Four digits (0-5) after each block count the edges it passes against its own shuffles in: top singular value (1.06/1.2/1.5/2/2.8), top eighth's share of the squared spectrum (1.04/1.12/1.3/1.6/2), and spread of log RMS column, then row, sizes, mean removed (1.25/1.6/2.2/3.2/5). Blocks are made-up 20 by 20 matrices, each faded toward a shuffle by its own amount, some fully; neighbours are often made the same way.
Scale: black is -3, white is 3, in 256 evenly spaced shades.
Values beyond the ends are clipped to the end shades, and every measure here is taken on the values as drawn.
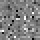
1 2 0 0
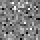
2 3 0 1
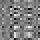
4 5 3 3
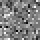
2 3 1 0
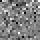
0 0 0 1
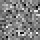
2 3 0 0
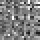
3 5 2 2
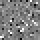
1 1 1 0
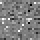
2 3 0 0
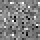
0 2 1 1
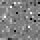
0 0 0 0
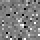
0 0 0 0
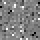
0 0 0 0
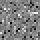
0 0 0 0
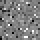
0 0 0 0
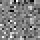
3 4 1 1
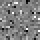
1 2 1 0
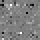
3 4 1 2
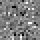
1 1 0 1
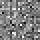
2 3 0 2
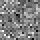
0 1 0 0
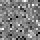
0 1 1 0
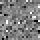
1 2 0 1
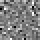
2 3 0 1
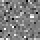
0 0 0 0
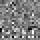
3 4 1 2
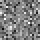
2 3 1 0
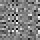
3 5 2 1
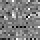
2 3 0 3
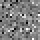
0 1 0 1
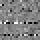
2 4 0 2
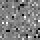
1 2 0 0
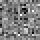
3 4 1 2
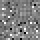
1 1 0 0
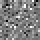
2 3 0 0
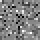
0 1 0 1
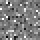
0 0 1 0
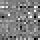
3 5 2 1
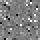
0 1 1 0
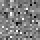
2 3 1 0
